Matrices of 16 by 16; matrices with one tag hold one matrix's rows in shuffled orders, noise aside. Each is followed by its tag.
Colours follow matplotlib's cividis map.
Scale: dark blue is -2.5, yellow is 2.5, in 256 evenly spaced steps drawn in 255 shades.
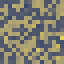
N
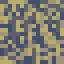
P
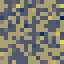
P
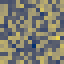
P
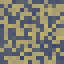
N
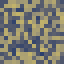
N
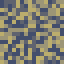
P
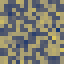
P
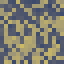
N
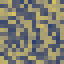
P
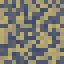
P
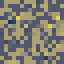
N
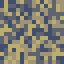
N
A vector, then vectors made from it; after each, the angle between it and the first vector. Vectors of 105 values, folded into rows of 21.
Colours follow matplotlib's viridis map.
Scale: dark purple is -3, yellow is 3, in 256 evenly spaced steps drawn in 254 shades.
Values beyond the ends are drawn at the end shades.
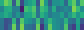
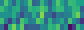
partly aligned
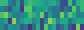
partly aligned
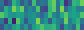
orthogonal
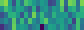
partly aligned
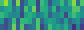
nearly parallel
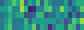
partly opposed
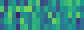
orthogonal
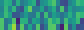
partly aligned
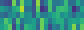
nearly opposite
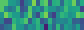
partly aligned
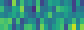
nearly opposite
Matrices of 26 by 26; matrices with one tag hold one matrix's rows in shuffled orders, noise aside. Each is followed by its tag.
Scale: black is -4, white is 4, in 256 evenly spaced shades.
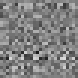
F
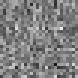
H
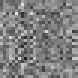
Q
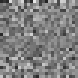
F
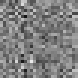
Q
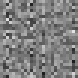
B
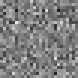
H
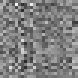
Q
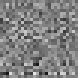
F
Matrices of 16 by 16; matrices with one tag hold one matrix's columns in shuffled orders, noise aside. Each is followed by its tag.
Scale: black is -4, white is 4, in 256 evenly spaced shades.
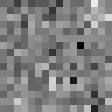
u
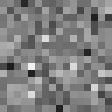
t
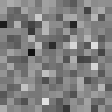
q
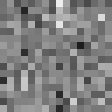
u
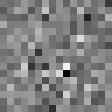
t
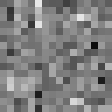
u
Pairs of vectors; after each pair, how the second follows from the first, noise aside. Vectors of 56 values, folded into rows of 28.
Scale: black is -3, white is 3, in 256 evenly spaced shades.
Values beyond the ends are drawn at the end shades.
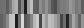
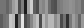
copied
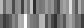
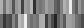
copied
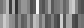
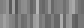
shrunk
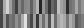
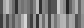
copied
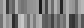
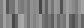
shrunk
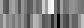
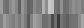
shrunk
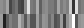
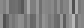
shrunk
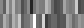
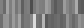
shrunk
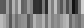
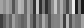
sign-scrambled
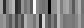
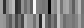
copied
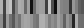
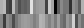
sign-scrambled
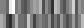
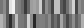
copied
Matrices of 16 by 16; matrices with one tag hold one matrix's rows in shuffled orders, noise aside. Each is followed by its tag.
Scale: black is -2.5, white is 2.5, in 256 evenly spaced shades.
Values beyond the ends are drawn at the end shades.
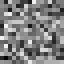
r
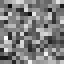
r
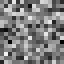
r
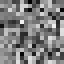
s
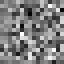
s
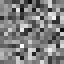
s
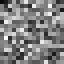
r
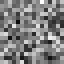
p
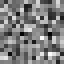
p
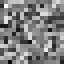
r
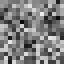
p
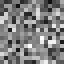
p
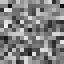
r
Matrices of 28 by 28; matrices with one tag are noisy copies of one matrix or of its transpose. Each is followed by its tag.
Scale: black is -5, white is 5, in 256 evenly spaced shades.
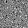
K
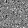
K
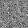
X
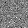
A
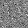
X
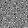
A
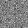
A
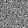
K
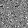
K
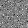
A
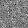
X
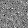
X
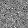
X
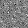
X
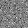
A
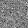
X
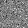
K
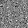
K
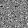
K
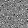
A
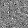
X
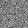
A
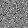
A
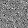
X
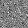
X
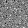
K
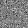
K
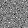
A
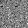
K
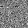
K
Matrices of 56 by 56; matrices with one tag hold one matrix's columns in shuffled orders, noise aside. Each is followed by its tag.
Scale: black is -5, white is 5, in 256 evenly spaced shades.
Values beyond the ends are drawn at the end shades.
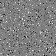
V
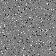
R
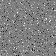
V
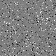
V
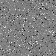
R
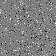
V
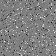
R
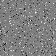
V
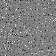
R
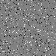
R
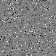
R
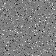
R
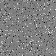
R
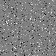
V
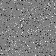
R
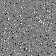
V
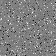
V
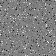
R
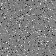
R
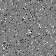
R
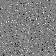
V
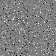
V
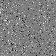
V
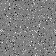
R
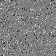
R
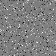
R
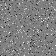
R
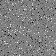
R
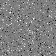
V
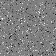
V
